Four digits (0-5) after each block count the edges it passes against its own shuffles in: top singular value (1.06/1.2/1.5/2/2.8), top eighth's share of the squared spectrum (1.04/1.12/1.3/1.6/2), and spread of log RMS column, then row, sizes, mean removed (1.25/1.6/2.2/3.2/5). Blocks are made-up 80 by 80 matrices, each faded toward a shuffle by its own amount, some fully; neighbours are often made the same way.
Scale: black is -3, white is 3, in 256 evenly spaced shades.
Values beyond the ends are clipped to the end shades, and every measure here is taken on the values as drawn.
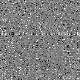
3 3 1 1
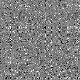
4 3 2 2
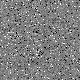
0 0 0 0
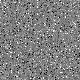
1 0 0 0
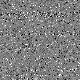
2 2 0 2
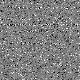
2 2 0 2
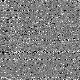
2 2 0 3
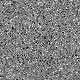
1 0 0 0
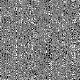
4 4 3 1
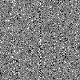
3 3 2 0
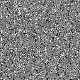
2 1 1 0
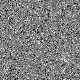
2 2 1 0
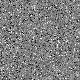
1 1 0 0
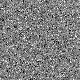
0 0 0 0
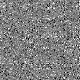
3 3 1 1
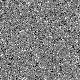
0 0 0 0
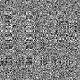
4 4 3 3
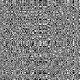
4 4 3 3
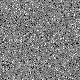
0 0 0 0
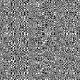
4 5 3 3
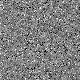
0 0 0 0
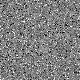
1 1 0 0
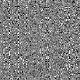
4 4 3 1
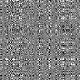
4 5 4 3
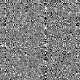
4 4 3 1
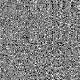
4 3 2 1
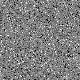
2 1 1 0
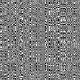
4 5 4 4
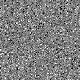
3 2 1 0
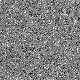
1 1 0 0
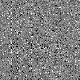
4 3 2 1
